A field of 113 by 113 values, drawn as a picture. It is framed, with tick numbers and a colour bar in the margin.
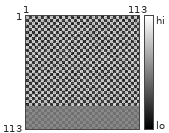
Slope: none. Average level on the scale: 50%. Seam: horizontal, 80% of the way down, the bottom part calmer. Grain: checkered. Odd rows or columns: none.
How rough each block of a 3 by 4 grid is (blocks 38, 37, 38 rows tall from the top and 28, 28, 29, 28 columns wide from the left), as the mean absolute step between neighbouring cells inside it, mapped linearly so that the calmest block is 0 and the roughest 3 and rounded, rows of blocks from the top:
3333
3333
0000
